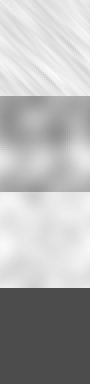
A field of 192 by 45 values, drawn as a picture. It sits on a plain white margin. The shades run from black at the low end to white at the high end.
It is made of 4 by 1 panels. Panel 1,1: very high, slanting down to the right, faint in contrast. Panel 2,1: high, smooth. Panel 3,1: very high, smooth, faint in contrast. Panel 4,1: low, flat.
